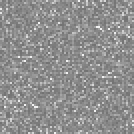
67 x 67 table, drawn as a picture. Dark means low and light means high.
Slope: none. Stripes: none. Histogram: skewed, a long tail of high values. Seam: none. Symmetry: a half turn. Grain: fine. Odd rows or columns: none.
